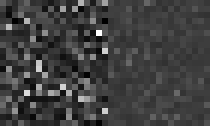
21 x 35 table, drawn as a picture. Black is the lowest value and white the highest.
Histogram: skewed, a long tail of high values. Odd rows or columns: none. Seam: vertical, 50% of the way across, the right part calmer. Grain: fine. Slope: none. Stripes: none. Mirror symmetry: none.
